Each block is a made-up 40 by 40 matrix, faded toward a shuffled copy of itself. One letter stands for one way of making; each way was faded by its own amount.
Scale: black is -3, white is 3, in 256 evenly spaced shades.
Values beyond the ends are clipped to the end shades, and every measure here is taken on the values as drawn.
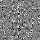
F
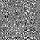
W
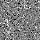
F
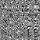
W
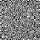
W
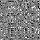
W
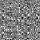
W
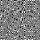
W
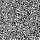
F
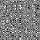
W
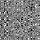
W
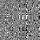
W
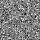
F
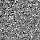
F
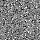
F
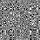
W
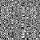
W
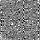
W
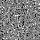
F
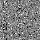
F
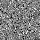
F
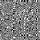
W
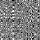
W
